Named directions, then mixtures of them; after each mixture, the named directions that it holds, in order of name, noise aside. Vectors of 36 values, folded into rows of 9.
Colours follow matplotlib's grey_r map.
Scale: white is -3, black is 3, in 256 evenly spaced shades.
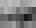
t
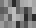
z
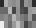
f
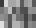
f, t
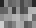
f, t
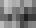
f, t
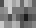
f, t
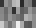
f, z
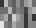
f, z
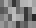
z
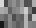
f, z
